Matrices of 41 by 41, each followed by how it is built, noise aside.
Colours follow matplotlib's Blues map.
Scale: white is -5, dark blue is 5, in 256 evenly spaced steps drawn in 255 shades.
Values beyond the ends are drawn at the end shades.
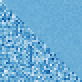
lower triangular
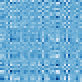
low rank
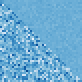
lower triangular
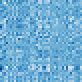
low rank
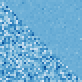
lower triangular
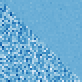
lower triangular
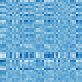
low rank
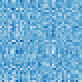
low rank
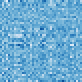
low rank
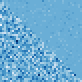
lower triangular
